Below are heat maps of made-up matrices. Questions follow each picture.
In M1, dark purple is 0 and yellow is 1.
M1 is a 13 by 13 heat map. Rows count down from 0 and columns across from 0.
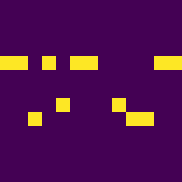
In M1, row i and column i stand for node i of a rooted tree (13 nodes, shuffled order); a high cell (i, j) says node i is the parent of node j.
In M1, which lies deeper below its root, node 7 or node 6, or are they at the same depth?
node 6
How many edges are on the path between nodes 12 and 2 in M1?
4
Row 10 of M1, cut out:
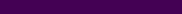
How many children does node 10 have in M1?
0
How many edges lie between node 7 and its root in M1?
0
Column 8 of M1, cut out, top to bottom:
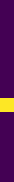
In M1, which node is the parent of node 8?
7
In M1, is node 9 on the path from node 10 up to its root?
no
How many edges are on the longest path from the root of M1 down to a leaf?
2
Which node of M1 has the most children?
4
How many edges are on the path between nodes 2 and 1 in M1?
4
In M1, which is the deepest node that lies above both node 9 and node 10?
8
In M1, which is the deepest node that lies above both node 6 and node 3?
4
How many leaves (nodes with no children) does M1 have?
10
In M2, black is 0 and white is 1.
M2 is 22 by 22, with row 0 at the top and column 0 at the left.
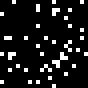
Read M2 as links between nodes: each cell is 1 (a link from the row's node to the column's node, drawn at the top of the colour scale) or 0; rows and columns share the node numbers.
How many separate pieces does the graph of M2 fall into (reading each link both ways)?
3
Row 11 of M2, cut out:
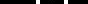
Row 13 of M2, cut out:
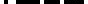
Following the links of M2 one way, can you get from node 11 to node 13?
yes
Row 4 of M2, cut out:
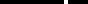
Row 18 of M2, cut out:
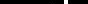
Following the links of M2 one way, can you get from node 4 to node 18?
yes
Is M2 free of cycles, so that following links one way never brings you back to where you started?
no
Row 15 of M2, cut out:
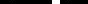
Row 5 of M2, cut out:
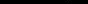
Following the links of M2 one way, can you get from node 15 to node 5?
no
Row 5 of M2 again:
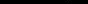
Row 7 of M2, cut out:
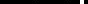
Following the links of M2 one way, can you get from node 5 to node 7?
no
